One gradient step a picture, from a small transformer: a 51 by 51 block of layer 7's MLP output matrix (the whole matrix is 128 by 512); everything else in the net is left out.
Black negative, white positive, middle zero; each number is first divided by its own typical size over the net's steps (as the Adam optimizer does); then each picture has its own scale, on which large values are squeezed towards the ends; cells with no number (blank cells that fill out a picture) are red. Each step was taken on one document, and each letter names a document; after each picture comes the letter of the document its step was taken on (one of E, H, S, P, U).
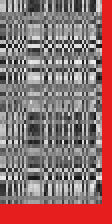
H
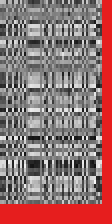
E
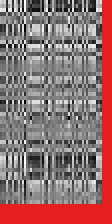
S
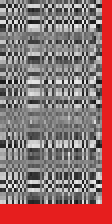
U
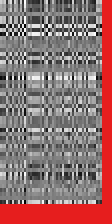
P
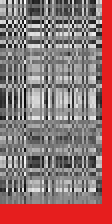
S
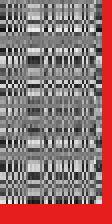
U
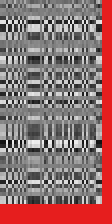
U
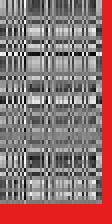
S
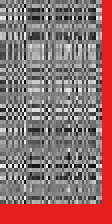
P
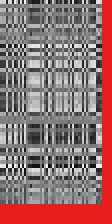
H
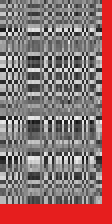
U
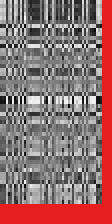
H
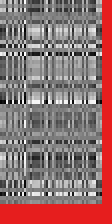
S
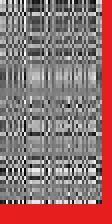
P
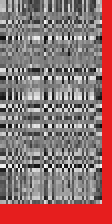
E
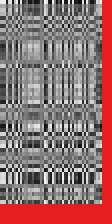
E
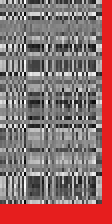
P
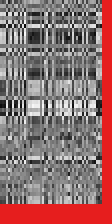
H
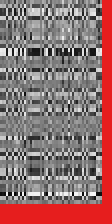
H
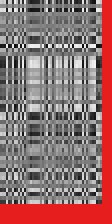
H
